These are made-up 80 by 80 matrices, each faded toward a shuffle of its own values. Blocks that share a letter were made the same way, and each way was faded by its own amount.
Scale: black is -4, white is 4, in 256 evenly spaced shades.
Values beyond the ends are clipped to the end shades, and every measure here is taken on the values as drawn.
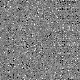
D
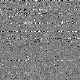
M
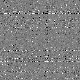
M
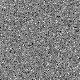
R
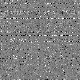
M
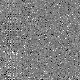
D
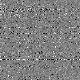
M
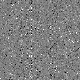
D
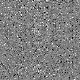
D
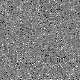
D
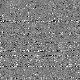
M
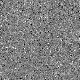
R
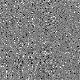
D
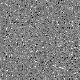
D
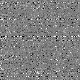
M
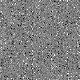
D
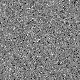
R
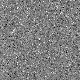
R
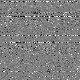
M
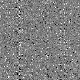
D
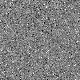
R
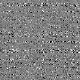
M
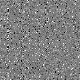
D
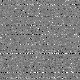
M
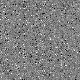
D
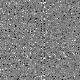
D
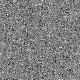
R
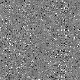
D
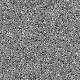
R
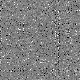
D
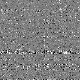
M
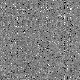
D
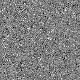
R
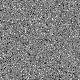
R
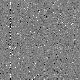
D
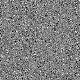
R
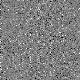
D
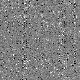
D
